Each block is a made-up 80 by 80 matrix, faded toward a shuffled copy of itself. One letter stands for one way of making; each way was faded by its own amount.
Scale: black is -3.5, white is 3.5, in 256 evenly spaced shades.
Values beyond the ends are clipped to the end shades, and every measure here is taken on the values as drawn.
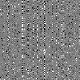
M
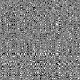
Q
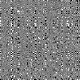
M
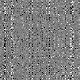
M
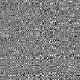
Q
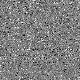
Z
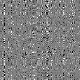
M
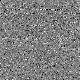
Z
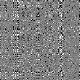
M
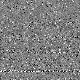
Z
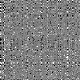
M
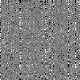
M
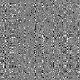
M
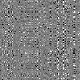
M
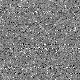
Z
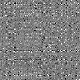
Q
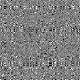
Q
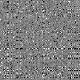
Q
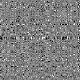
Q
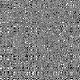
Q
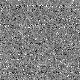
Z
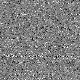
Z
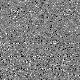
Z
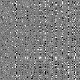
M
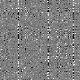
M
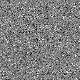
Z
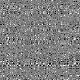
Q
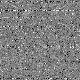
Z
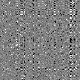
M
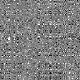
Q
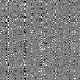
M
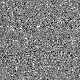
Z
